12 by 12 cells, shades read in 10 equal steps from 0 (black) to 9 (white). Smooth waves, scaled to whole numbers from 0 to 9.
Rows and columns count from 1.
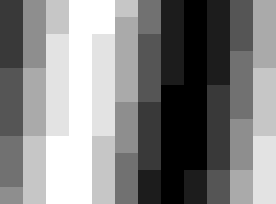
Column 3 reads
7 7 8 8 8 8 8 8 9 9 9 9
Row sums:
54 53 52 53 56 56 54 55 58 57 59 60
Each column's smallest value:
2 5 7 9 7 4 1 0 0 1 3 6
